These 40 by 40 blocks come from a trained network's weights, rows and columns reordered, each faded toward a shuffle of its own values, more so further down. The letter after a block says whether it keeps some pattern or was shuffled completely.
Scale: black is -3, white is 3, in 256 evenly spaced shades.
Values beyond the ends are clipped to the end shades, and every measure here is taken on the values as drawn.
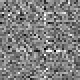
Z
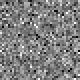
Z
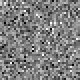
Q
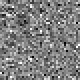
Z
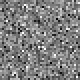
Q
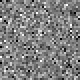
Q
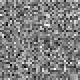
Z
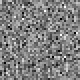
Q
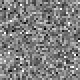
Q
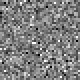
Q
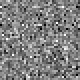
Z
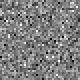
Q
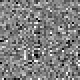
Z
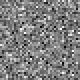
Q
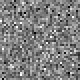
Q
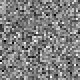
Q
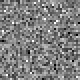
Q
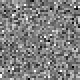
Q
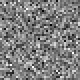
Q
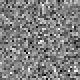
Z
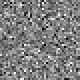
Z
